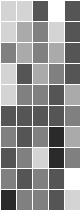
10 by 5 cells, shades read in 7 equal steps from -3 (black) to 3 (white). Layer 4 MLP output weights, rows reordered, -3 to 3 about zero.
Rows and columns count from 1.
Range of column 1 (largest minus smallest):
4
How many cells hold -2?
3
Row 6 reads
-1 -1 -1 -1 0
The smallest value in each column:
-2 -1 -1 -2 -1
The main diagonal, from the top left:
2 1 0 0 1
